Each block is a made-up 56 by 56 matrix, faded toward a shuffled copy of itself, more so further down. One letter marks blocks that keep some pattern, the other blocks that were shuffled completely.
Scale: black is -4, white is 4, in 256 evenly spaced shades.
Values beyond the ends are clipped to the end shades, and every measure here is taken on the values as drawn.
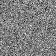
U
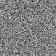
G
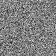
U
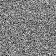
U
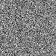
G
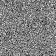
U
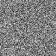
G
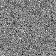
U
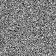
U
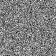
U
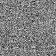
G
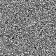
U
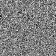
G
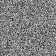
U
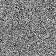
G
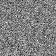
U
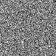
G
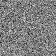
U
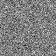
G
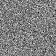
U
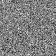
G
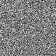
U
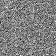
U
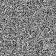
G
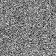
G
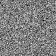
G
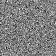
U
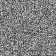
U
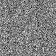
U
